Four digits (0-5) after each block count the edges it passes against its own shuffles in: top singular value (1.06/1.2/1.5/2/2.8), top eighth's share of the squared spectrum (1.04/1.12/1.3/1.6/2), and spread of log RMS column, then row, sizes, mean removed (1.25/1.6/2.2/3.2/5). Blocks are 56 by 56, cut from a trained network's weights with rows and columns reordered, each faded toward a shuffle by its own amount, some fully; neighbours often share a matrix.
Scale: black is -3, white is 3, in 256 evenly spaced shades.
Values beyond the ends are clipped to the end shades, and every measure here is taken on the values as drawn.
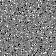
0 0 0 0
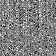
2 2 0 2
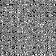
2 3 0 3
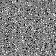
0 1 0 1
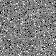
0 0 0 0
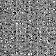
2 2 0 2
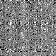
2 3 1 3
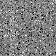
1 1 0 1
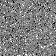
0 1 0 0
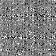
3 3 0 3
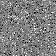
0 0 0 0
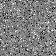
0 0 0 0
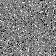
0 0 0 0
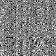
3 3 0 3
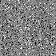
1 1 0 1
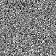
2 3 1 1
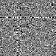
3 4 2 2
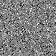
0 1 0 0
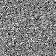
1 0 0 0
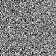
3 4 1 2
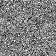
1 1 0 0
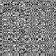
4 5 2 3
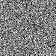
0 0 0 0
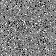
0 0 0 1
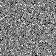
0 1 0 0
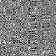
3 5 3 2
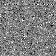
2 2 0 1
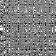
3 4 4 2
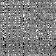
3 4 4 1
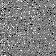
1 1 1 0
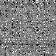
2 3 2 1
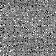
1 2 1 0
